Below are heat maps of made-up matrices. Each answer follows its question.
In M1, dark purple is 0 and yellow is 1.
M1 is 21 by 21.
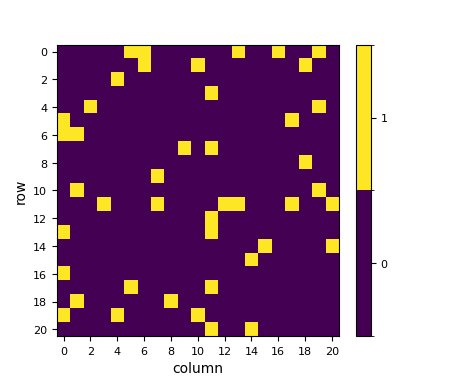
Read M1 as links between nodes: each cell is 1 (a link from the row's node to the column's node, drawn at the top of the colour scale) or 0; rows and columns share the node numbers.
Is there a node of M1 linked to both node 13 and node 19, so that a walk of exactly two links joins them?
yes
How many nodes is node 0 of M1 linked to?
5
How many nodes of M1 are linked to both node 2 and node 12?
0
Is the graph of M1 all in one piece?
yes
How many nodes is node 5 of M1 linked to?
2
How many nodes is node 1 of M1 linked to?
3
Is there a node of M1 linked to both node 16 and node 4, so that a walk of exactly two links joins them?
no
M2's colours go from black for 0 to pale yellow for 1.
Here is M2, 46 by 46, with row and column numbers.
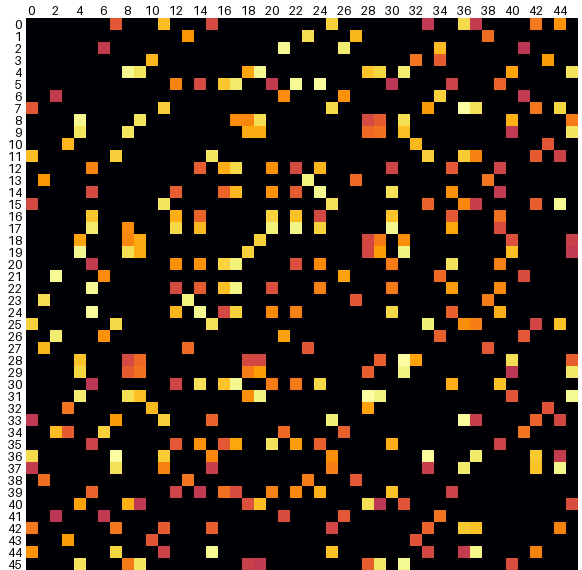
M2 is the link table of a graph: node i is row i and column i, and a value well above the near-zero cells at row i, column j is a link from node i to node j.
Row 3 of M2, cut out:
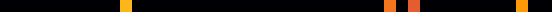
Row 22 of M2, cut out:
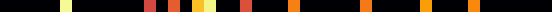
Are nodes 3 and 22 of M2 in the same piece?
yes
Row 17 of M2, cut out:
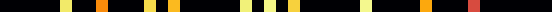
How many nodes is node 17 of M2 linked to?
10
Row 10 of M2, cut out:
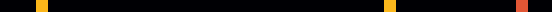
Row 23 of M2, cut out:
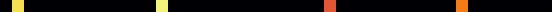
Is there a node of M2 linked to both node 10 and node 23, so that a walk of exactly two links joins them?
no
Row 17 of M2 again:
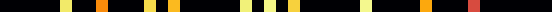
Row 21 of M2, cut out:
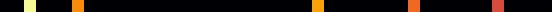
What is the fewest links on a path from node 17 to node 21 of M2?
6
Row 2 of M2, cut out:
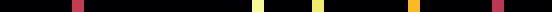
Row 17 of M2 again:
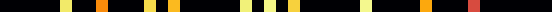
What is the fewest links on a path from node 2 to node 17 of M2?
6
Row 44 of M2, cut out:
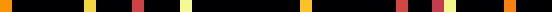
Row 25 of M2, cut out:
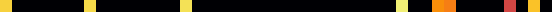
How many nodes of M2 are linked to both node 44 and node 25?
7
